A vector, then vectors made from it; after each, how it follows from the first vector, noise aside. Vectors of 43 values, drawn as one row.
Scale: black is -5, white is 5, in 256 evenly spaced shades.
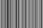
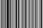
scaled up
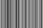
copied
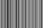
copied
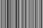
copied
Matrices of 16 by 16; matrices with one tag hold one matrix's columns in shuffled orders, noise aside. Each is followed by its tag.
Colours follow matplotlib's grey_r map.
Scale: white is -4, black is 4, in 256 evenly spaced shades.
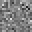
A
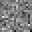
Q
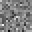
Q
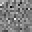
A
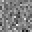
Q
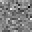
A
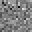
A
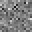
A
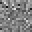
A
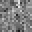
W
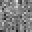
W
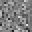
Q
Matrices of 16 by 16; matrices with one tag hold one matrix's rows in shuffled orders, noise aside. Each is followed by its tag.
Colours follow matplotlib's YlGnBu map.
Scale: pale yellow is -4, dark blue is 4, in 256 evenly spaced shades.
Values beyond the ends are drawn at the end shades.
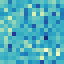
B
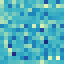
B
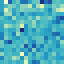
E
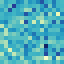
B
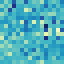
B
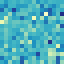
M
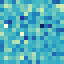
E
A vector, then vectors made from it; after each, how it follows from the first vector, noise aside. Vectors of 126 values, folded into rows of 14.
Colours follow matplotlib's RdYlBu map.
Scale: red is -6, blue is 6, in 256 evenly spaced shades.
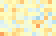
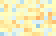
negated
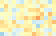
negated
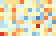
scaled up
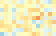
negated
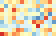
scaled up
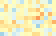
negated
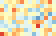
scaled up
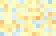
negated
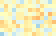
negated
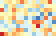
scaled up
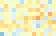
negated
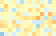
negated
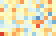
scaled up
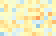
negated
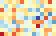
scaled up
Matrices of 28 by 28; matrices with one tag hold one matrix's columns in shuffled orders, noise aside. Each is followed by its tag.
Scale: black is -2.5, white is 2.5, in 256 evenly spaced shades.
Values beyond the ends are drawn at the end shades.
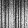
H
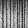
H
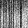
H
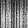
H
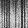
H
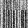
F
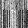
F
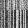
F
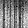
H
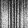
H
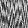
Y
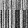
F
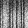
H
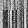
F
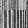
F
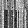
F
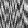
Y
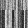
F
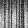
H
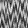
Y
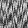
Y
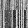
F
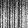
H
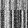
F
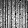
H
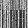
F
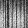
H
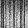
H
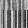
F
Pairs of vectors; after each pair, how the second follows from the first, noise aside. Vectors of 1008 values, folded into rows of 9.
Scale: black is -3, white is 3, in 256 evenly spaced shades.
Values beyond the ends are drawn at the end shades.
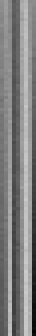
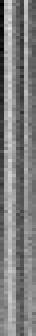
reversed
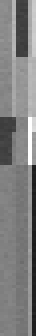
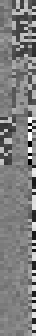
sign-scrambled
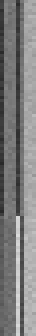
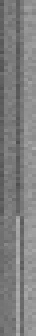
shrunk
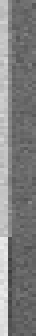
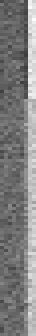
reversed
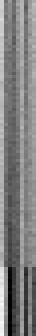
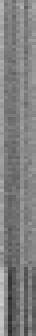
shrunk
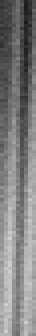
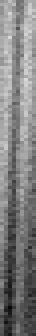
reversed
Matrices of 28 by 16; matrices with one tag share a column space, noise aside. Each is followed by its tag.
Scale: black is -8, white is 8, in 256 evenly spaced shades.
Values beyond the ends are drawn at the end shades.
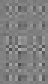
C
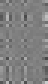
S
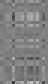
S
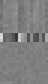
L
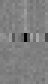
L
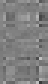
S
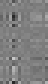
S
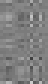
S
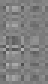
C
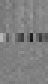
L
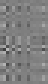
C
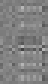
C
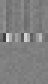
L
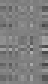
C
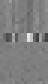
L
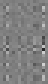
C
